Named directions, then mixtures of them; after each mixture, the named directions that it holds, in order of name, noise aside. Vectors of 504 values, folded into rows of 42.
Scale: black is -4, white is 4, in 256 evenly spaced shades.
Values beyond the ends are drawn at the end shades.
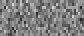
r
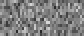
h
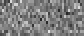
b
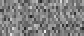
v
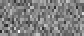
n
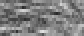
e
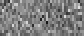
b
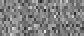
v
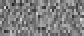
n, r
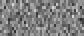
r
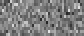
b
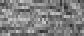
b, e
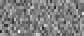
n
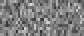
h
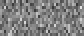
r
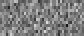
h, v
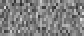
n, r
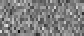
n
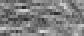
e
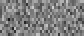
n, r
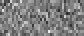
b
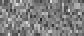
b, n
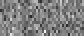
v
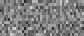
n, v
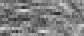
e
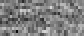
e, h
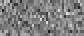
b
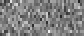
b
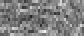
e, v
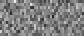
h, n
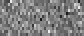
b, h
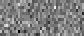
h, n
